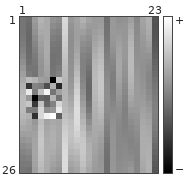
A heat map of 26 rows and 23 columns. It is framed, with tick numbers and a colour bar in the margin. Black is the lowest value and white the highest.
The grain runs up and down. On average the colour sits 60% of the way up the scale. The distribution is heavy-tailed on both sides. In the middle left lies a patch that is rougher than the rest. Values change most from cell to cell in the middle left.
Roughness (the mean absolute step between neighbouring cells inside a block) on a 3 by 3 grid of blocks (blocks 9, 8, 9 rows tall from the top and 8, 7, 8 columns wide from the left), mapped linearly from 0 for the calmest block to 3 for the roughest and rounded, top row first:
0 0 0 | 3 1 0 | 0 0 0
